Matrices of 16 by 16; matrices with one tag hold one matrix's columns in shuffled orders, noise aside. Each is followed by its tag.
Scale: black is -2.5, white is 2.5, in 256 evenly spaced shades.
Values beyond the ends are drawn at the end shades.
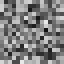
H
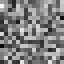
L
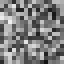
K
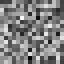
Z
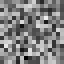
Z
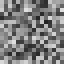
H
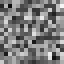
K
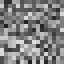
Z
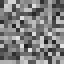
H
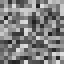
L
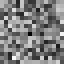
H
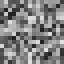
K
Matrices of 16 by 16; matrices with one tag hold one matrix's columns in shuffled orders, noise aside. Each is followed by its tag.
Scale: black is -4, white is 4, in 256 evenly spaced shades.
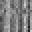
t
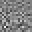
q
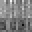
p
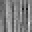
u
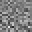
q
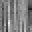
u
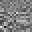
q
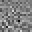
q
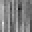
u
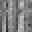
t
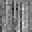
u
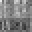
p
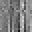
t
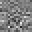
q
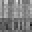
p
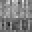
p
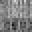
p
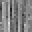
u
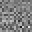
q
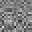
q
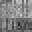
p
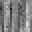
u
